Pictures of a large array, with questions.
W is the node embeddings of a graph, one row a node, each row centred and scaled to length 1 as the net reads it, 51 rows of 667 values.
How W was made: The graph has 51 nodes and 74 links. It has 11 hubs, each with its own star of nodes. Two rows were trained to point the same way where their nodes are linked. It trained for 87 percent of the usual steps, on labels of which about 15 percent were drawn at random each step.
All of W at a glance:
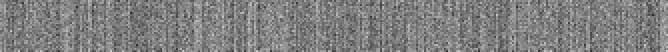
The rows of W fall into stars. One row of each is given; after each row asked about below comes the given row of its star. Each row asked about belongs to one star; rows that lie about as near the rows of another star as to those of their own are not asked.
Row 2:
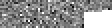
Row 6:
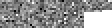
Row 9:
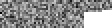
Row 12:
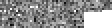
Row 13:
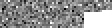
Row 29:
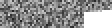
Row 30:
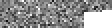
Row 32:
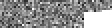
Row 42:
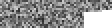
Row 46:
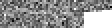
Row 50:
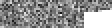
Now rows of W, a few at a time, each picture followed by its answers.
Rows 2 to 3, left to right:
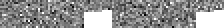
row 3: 50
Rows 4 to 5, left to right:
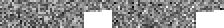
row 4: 2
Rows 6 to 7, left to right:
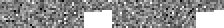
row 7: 9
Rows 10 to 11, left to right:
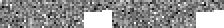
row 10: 6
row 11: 2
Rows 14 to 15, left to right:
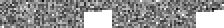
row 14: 12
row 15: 46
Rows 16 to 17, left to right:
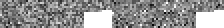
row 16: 13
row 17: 13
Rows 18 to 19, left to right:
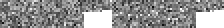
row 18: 29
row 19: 42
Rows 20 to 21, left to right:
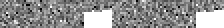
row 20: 2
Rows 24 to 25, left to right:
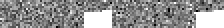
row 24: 29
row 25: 32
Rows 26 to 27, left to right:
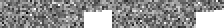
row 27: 42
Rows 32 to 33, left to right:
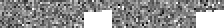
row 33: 6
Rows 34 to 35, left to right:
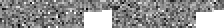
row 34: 42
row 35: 30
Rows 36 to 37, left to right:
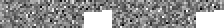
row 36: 42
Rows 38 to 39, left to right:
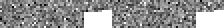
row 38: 50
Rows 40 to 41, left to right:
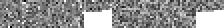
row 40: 2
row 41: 46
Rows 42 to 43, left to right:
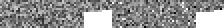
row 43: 50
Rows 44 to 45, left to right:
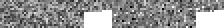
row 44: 30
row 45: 30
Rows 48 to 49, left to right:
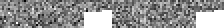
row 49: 6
